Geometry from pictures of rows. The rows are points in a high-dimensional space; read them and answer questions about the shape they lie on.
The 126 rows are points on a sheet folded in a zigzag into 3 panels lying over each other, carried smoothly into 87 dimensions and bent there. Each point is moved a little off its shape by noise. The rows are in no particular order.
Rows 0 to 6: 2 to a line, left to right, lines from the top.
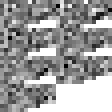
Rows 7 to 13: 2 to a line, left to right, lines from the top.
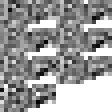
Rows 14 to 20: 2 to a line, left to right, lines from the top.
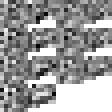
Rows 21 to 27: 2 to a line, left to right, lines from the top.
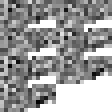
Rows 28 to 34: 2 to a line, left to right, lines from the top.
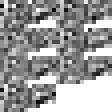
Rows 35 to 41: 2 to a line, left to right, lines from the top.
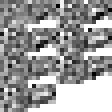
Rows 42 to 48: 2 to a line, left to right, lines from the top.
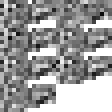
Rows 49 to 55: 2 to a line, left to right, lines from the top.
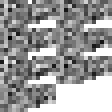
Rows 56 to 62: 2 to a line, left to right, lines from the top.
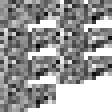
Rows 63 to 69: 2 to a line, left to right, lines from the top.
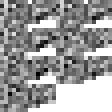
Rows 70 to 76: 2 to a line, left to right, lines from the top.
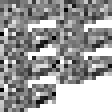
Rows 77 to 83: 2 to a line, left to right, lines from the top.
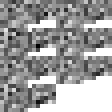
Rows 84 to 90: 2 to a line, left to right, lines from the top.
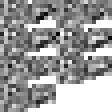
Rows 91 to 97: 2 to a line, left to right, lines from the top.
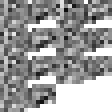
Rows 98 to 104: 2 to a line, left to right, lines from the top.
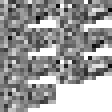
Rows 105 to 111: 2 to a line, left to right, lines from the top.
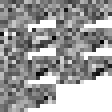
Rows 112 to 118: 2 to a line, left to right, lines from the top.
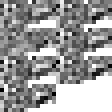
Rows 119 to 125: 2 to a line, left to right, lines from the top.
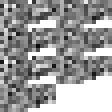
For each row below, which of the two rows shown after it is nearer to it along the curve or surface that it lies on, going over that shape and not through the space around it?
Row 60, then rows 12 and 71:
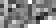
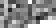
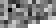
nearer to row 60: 12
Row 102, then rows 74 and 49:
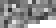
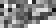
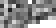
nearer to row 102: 74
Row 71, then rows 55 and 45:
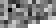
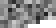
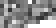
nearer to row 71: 55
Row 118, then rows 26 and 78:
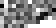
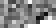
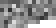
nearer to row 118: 26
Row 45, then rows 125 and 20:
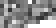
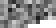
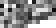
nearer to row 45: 20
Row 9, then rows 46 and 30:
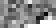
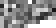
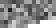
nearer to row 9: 30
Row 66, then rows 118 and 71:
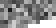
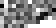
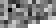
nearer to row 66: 71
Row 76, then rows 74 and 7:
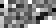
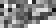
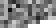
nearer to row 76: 74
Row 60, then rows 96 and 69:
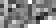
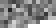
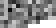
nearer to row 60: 96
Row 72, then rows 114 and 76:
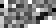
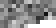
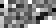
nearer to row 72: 76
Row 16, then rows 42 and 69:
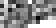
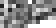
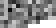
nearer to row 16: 69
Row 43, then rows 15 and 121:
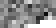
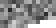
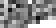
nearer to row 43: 15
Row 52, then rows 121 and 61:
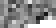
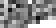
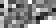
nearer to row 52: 61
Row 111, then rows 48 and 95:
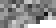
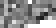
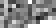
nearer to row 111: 95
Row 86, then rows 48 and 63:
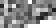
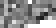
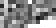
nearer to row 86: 48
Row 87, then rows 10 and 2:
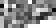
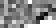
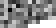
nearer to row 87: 10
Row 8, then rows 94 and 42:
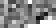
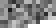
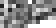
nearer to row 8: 42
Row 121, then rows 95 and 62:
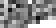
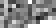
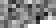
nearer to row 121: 62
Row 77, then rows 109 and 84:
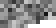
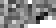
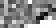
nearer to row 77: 109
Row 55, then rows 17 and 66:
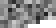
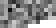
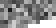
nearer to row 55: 17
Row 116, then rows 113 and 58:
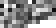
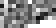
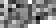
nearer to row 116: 113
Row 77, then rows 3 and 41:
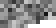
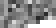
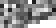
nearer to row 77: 3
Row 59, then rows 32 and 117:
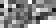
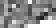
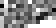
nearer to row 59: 117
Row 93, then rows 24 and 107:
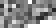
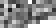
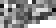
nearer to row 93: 107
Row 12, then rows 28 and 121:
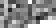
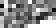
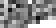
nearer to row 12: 28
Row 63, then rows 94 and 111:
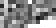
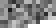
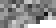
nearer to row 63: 111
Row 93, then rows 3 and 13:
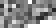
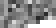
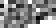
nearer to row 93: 3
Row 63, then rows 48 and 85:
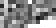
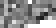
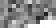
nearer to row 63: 85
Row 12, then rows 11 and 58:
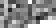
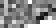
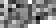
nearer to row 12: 11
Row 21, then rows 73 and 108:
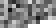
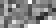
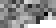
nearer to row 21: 108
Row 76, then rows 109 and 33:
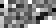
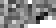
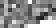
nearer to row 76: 109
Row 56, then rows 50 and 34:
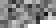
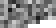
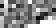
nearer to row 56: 50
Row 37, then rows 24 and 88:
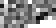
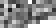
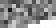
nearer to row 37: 24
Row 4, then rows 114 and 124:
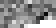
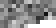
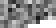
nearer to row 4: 114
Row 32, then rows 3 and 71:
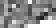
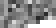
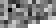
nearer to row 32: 3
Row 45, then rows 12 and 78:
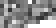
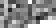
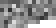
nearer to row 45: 78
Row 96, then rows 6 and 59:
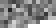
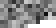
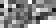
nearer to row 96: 6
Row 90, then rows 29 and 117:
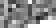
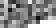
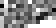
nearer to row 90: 117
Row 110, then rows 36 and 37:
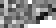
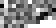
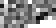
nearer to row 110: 36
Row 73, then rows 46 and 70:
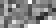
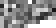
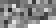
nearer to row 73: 46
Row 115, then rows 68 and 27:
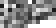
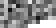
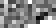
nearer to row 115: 27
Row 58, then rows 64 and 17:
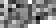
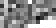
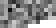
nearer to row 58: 17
